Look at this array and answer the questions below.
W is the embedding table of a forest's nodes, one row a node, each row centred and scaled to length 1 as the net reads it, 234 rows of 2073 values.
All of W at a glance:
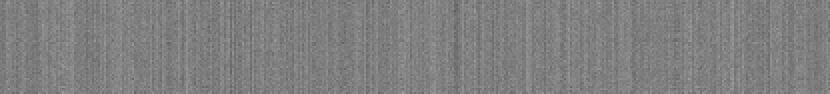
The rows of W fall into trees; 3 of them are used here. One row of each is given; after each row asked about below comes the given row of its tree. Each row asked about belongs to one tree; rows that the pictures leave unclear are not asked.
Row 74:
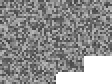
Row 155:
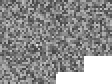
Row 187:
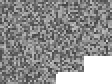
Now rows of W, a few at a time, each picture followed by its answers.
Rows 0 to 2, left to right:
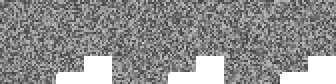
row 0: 187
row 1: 155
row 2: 74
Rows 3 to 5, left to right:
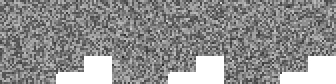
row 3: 187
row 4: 155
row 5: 187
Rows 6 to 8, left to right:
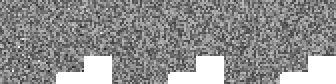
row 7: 187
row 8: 187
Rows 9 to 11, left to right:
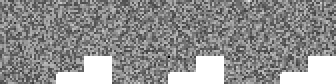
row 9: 187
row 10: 155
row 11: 155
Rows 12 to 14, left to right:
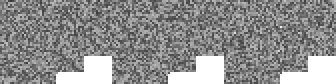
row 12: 74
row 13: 74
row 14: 187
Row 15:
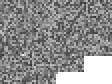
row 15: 187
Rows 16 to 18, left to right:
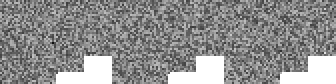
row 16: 187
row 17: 74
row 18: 155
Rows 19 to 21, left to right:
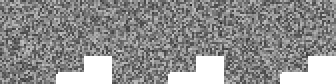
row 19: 187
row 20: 155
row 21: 74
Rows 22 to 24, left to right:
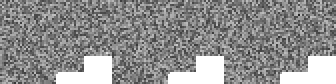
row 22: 74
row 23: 187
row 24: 155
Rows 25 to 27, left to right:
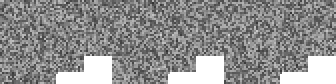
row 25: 187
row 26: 155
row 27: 187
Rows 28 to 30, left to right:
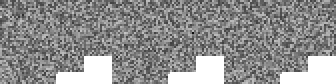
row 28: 155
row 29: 155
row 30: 155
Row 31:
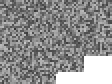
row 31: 155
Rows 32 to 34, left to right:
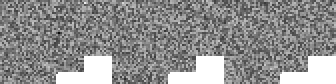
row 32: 74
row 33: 187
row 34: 155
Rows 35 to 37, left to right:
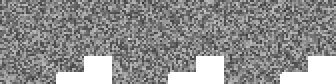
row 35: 74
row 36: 155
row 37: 74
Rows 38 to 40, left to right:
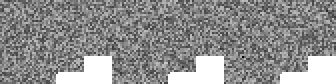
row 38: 187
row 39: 74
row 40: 155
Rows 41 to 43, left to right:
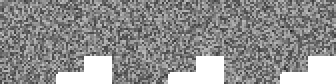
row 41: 187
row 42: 187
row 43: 155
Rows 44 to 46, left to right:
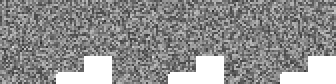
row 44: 74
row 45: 74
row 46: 74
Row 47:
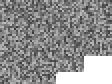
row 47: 155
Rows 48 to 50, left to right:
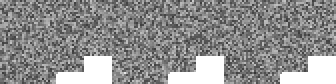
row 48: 187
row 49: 155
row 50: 74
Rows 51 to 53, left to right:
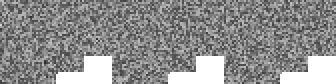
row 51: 187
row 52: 74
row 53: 74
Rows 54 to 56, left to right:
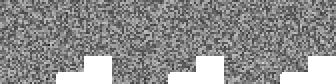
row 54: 155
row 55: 74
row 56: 74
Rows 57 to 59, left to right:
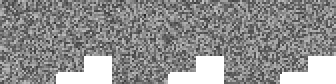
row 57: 155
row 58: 187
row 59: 187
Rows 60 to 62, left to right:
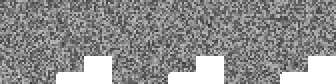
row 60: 155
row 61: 74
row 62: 74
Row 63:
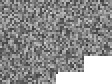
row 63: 187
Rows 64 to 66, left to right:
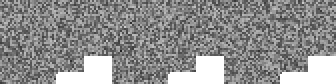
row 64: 187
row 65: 187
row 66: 74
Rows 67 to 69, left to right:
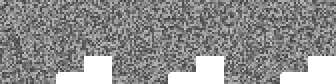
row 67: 187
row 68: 74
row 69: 74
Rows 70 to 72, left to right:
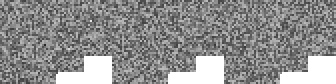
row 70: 187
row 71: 155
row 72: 187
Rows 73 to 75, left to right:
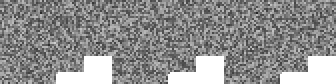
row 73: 155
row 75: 74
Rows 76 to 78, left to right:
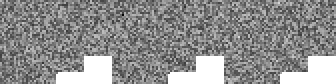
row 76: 187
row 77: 74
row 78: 74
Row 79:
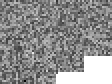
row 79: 187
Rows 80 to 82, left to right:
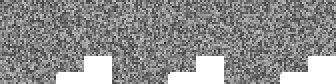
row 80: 155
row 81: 187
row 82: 74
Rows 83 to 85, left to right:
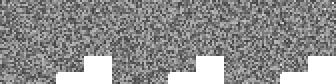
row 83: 74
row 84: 187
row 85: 155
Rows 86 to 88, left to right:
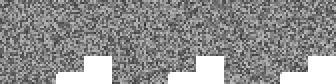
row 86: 187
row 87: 187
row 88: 74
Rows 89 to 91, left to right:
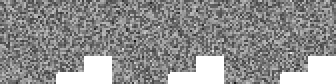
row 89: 155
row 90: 155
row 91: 155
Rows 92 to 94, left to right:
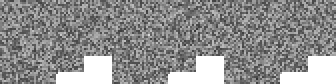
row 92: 187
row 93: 187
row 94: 74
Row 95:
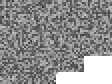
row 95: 74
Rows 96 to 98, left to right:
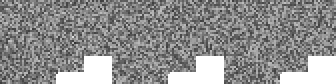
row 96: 187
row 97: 74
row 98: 187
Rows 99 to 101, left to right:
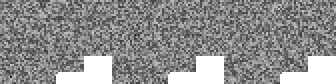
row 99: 74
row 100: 74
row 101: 74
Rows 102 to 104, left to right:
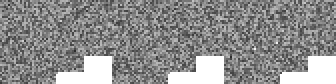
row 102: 187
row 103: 74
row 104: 74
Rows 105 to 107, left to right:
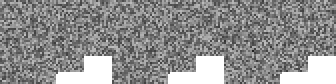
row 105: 187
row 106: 187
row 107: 155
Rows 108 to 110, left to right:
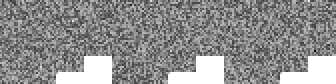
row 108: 155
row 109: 187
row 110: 155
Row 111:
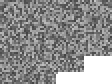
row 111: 187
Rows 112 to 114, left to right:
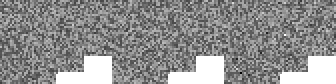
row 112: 187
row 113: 155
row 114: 187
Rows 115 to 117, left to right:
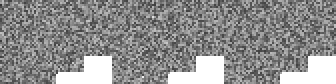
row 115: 187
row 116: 155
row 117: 155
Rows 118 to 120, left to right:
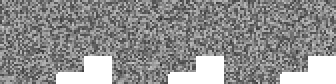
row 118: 74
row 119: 74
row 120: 187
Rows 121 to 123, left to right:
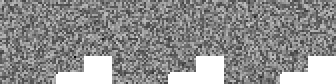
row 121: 187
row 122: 74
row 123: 187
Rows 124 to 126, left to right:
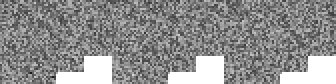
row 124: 155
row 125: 155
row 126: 155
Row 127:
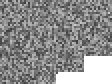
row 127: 187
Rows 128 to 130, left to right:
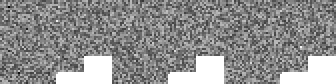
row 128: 74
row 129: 187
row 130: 155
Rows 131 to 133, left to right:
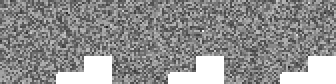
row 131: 155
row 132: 74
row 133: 74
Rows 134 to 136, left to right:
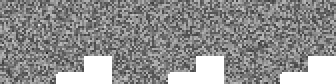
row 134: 74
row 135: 74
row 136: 74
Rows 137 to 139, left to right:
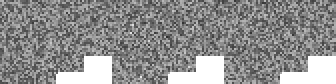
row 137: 187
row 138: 155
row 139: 155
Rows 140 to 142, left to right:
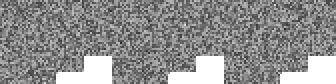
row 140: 155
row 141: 74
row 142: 187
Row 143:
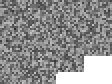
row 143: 155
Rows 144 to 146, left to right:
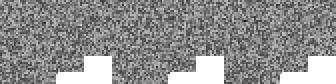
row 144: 187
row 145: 74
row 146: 187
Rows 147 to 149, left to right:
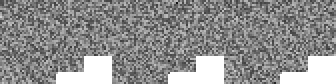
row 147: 155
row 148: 74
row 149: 155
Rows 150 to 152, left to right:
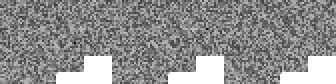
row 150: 155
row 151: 155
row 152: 155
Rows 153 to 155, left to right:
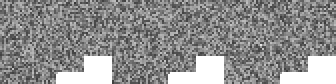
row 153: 187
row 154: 187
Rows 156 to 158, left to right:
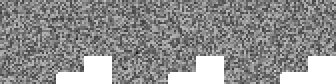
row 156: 74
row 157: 155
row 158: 74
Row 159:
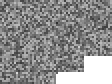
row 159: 187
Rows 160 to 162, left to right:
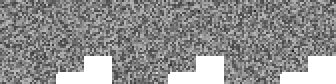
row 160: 155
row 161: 187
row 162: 155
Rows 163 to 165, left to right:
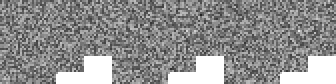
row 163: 74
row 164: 155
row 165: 155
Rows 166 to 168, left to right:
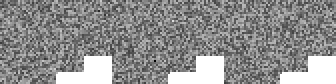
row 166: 155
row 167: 187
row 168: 187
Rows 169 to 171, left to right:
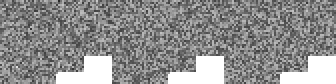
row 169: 155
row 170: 187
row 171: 155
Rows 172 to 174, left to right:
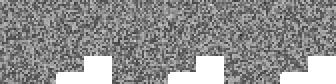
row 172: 187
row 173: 187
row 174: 74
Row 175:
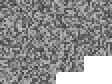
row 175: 155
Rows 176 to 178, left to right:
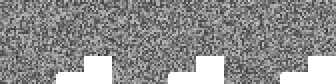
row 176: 187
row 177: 155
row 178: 74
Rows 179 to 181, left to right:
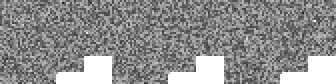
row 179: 74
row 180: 74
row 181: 187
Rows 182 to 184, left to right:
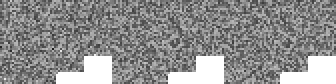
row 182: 74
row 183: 155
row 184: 155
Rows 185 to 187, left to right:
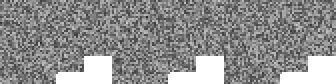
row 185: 74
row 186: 74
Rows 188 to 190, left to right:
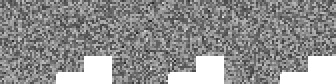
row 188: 155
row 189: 74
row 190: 155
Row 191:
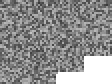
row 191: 155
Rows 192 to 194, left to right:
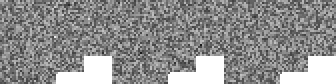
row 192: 187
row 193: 74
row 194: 187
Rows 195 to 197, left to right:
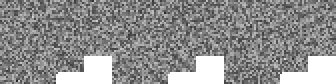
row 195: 74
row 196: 74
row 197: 187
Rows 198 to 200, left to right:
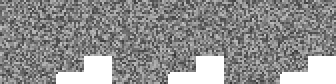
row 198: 74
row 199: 74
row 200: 187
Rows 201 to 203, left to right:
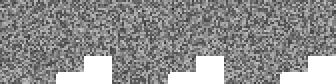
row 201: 155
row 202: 187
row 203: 155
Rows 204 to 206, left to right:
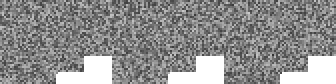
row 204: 74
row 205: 155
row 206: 187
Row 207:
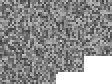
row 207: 187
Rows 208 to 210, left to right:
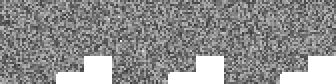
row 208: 74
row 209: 187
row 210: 187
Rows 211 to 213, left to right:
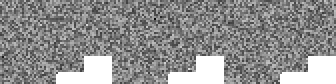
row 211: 74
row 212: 155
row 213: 74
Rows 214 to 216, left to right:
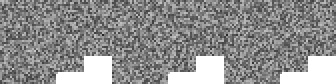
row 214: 187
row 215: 155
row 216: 155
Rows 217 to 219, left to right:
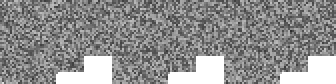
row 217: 74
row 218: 155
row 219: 155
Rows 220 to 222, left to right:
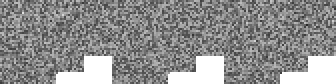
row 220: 187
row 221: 74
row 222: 187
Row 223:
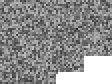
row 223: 187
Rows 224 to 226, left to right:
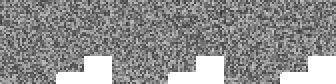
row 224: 74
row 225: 155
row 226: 74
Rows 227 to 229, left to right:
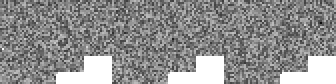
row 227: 155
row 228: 155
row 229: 187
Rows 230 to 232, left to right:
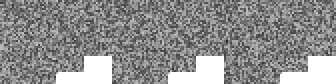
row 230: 155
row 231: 155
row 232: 187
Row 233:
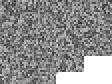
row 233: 155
